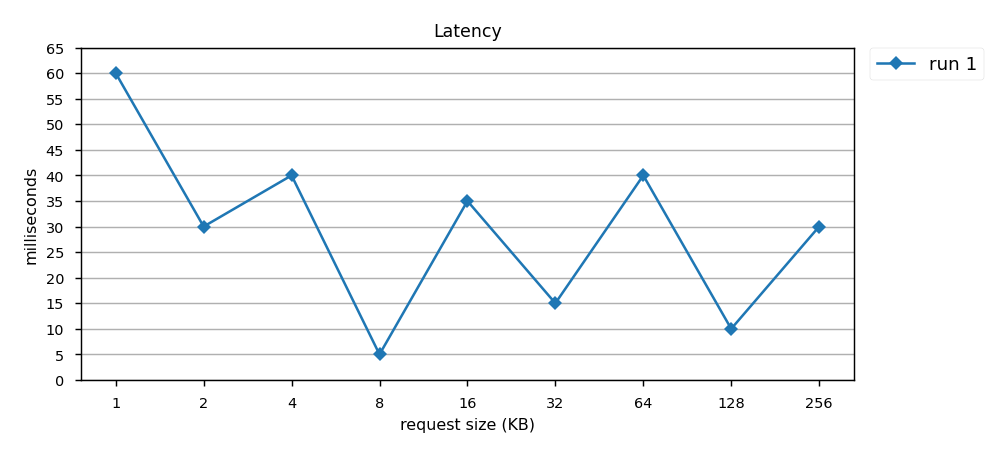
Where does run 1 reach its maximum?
1
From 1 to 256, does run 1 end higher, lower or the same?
lower
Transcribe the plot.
Title: Latency
x-axis: request size (KB), ticks 1 2 4 8 16 32 64 128 256
y-axis: milliseconds, ticks 0 5 10 15 20 25 30 35 40 45 50 55 60 65
Legend: run 1
Values:
run 1: 60 30 40 5 35 15 40 10 30
